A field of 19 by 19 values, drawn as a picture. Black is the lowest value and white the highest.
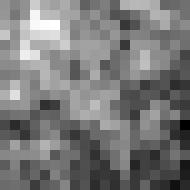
The histogram is bell-shaped. Values rise toward the top left. The ninth with the highest average is the top left.
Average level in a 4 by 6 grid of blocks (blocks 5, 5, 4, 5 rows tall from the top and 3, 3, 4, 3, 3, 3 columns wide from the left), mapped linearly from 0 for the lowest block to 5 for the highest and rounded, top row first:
3 5 3 2 3 2
3 3 3 2 2 1
1 1 2 2 2 0
2 2 1 1 0 0
